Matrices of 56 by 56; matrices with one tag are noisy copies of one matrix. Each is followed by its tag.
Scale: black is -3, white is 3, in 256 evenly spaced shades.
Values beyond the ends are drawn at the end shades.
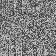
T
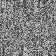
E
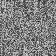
E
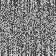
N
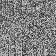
T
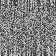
N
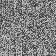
T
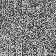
T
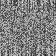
N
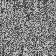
E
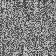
E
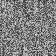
E
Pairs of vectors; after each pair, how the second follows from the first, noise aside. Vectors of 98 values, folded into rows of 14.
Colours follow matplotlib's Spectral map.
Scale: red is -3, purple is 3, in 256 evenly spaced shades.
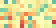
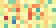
wrapped around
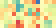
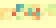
partly zeroed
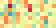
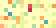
partly zeroed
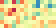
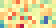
wrapped around
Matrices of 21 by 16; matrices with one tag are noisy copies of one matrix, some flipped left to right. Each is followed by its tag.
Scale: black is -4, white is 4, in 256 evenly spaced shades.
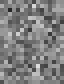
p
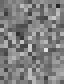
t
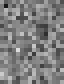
t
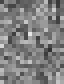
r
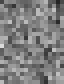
r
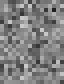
p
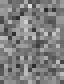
p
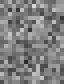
p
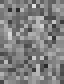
p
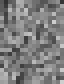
r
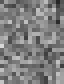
r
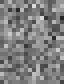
p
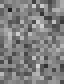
p
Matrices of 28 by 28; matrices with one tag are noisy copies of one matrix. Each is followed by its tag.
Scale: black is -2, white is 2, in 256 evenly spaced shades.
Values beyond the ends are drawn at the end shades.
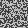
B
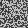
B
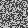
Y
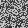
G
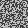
Y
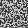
B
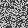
G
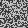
B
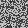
G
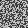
Y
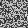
B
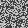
G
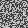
Y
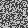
Y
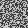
Y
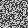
Y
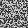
B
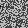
G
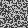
B
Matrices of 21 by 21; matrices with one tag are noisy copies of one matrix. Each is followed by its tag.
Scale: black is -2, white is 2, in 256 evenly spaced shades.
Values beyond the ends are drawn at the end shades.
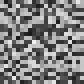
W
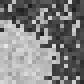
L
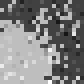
L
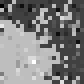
L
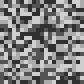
W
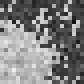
L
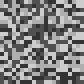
W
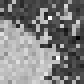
L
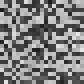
W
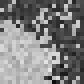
L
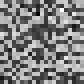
W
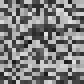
W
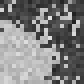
L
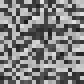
W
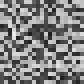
W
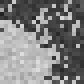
L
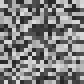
W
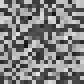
W
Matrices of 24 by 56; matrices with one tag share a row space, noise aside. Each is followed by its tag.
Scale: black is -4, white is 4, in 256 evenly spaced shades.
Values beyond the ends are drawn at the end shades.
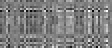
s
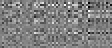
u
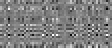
s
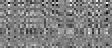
s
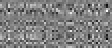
s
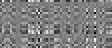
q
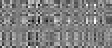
q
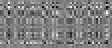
s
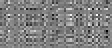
s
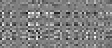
q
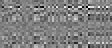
u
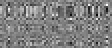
s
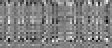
s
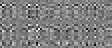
q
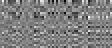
u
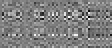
u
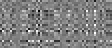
q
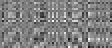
u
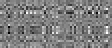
s
